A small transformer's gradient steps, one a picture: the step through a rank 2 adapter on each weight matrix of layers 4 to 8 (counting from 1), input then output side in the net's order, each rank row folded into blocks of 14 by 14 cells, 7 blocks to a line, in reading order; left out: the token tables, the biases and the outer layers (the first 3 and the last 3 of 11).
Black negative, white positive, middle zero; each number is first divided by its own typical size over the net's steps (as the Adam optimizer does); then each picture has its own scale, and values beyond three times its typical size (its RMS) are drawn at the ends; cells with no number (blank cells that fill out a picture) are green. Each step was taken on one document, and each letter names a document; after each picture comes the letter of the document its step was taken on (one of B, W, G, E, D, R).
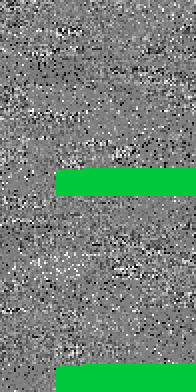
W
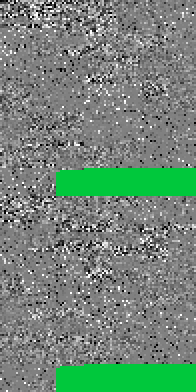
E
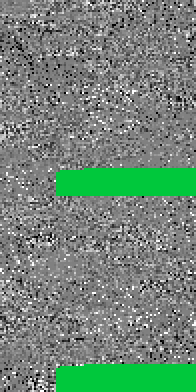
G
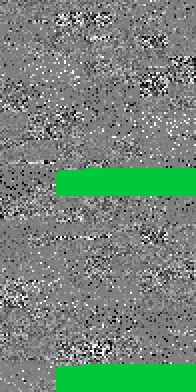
E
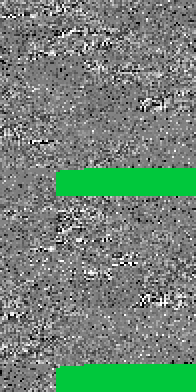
G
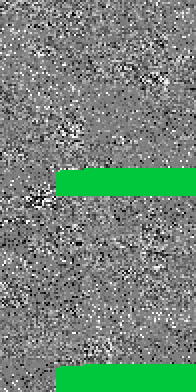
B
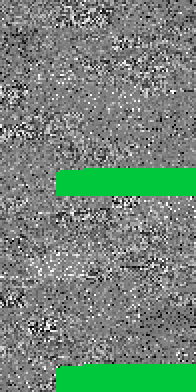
G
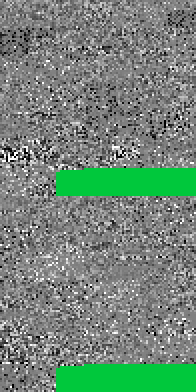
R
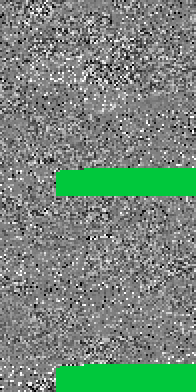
G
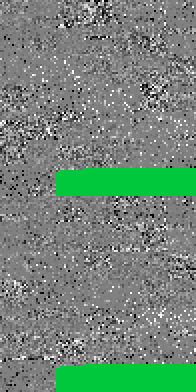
E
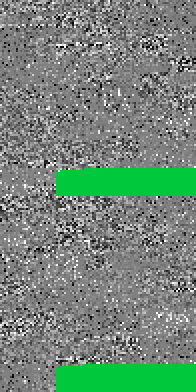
B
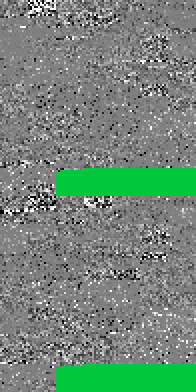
E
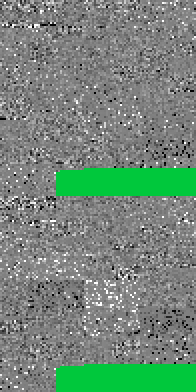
W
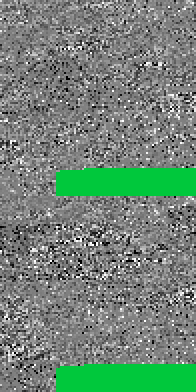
R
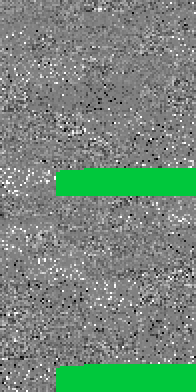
W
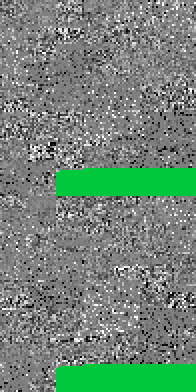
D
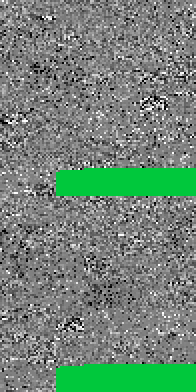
R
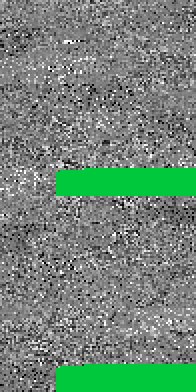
R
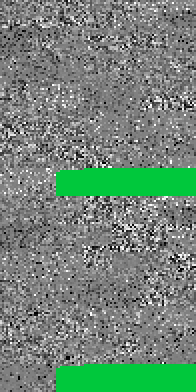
B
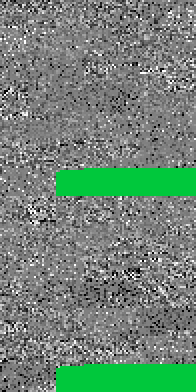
G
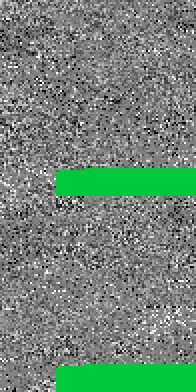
R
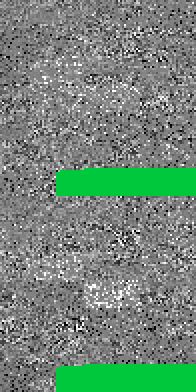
R
